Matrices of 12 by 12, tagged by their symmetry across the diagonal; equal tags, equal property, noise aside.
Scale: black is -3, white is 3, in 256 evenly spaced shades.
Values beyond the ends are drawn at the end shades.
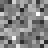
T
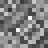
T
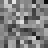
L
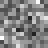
T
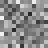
T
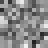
T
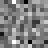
L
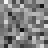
L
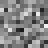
L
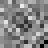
T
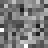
L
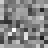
L
